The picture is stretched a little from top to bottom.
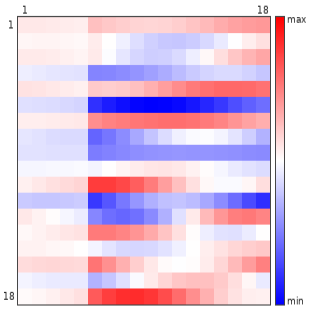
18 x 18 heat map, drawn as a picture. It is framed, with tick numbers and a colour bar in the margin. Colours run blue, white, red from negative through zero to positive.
A vertical seam about 30% of the way across splits the table, and the left part is calmer. The grain runs across in streaks. The ninth with the lowest average is the top middle.
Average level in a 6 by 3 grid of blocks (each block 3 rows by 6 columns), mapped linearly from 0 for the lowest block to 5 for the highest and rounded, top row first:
324
202
222
231
324
354
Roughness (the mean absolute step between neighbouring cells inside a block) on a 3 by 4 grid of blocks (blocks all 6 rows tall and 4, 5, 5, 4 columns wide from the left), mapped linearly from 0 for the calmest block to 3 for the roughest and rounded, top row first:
0223 / 0322 / 0311
